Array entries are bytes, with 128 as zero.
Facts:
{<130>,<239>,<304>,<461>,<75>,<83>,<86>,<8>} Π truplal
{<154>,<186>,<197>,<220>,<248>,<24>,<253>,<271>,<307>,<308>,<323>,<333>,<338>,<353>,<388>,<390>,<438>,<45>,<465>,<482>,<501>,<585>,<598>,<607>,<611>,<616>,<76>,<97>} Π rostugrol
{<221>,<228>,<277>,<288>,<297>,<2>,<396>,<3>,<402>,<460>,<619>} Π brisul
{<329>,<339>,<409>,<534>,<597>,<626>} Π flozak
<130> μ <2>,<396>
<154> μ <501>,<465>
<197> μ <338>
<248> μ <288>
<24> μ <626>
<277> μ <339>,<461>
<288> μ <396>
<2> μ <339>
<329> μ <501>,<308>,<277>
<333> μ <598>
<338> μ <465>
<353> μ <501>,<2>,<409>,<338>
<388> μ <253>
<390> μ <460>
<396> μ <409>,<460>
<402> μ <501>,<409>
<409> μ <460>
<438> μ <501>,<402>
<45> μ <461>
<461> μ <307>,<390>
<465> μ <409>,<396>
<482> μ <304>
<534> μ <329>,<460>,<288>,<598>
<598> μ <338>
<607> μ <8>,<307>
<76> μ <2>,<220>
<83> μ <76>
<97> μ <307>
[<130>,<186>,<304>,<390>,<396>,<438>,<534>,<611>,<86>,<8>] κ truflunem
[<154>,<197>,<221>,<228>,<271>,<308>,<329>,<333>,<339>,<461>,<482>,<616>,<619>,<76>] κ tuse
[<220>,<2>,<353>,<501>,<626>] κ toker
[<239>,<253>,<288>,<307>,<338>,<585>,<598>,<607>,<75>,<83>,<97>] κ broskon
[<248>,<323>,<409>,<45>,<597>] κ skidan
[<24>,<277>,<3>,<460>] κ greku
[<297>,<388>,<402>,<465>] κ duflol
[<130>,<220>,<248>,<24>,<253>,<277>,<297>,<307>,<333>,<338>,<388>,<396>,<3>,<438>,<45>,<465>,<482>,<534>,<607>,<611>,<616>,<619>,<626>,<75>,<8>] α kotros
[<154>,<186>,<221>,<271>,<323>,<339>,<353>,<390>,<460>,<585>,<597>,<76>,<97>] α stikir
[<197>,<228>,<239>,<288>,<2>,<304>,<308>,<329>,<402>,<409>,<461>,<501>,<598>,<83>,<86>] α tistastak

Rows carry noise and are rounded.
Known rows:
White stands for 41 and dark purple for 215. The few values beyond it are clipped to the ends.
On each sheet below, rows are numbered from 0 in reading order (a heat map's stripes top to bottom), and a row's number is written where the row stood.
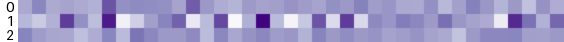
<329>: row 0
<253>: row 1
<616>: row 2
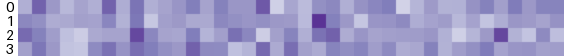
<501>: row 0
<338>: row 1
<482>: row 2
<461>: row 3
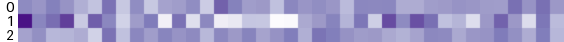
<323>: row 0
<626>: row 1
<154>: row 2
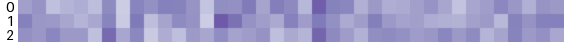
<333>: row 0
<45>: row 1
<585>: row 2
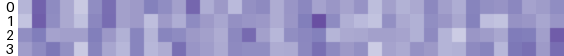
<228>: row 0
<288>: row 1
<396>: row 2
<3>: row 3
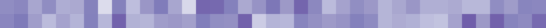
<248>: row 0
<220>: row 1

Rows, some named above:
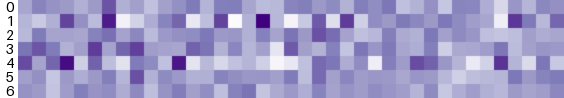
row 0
<409>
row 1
<253>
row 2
<83>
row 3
<304>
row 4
<24>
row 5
<465>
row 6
<534>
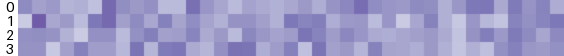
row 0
<339>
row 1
<402>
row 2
<619>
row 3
<438>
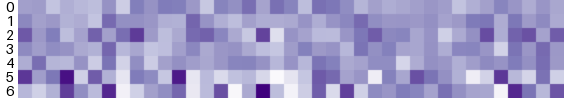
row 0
<333>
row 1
<339>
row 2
<8>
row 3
<597>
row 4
<353>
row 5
<24>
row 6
<253>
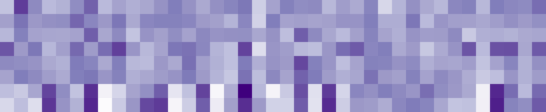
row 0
<2>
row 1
<86>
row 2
<598>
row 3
<8>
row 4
<75>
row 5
<239>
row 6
<253>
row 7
<388>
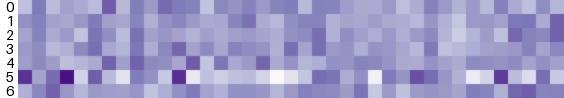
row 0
<197>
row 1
<396>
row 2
<297>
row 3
<130>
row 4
<308>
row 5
<24>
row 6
<460>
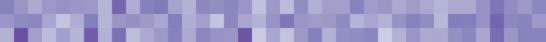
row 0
<611>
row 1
<221>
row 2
<501>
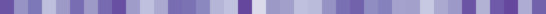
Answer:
<8>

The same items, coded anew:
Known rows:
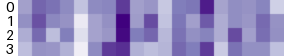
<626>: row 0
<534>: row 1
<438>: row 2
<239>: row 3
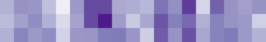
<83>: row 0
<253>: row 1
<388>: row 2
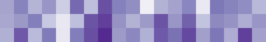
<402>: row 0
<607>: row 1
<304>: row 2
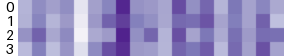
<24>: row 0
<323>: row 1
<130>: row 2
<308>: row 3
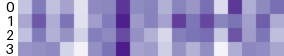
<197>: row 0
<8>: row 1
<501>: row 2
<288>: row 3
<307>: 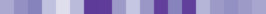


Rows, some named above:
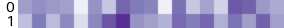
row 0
<465>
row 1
<308>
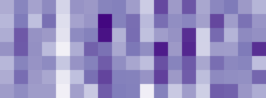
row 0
<388>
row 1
<438>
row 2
<329>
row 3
<461>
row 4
<220>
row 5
<45>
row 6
<465>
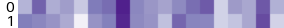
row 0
<228>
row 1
<460>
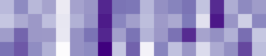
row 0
<154>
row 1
<338>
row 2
<597>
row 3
<409>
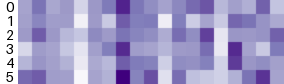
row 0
<221>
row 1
<465>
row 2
<2>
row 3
<598>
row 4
<353>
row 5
<396>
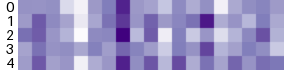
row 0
<288>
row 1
<339>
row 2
<409>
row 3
<297>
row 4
<130>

